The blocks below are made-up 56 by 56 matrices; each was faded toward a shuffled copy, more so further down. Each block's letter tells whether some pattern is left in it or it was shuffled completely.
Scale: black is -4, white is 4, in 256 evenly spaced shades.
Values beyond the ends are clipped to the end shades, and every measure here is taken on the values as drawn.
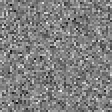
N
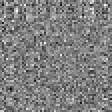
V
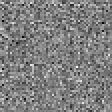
V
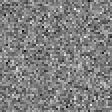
N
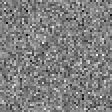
N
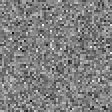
N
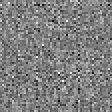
V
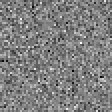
N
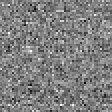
V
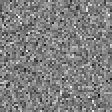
N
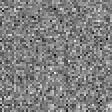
V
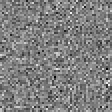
V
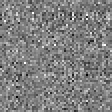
V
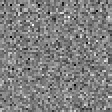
V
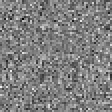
V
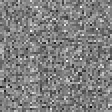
V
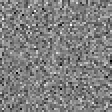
V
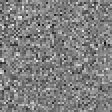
V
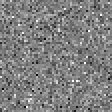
N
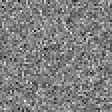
N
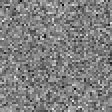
N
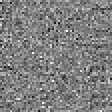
V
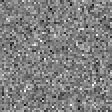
N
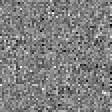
V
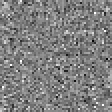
V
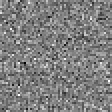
V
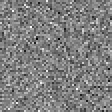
N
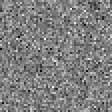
N
